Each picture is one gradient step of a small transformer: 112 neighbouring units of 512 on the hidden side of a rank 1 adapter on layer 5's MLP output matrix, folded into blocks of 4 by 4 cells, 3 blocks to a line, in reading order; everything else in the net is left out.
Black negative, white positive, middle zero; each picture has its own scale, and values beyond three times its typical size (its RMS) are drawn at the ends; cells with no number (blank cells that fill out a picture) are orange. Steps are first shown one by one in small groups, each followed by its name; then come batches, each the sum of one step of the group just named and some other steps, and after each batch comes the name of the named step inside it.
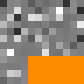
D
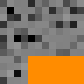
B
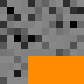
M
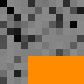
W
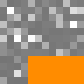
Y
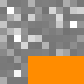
D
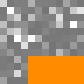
D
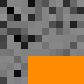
M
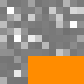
Y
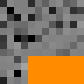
B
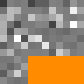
W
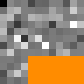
W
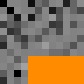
W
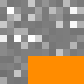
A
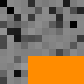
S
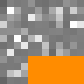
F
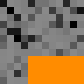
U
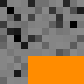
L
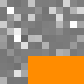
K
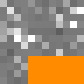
L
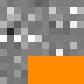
A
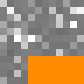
L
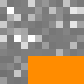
A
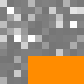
A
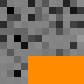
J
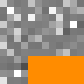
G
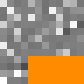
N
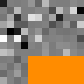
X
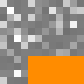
N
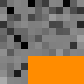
J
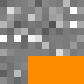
X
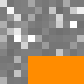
J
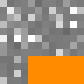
X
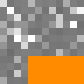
J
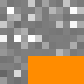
X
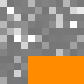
X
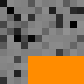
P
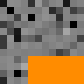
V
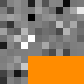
V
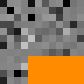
V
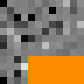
P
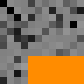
P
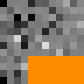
P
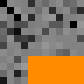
P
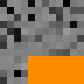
V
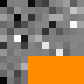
P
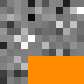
V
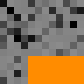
P
